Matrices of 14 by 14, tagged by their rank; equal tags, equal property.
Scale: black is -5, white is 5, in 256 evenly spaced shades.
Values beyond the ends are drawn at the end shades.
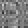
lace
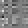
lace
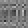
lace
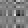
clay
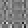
lace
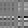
clay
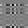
clay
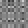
clay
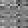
lace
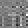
lace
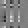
clay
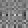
lace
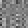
lace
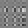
clay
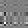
clay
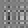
clay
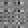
lace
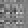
lace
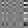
clay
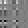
clay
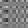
clay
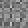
lace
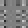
clay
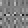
lace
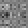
lace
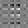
clay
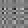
clay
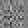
lace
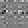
lace
